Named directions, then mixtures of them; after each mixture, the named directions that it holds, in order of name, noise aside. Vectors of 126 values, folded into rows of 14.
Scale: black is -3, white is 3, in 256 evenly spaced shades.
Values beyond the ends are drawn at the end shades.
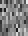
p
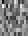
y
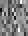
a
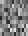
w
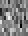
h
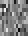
p, y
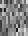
p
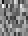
y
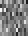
p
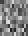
w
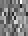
a, h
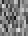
a, y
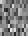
w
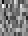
y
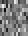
p, y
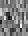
h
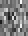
a, h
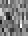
h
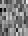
h, p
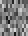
w, y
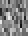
h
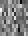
a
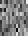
p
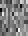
a, p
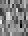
h, w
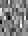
h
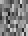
a, w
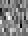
h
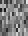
p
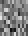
h, w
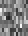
h, p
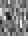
h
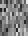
p
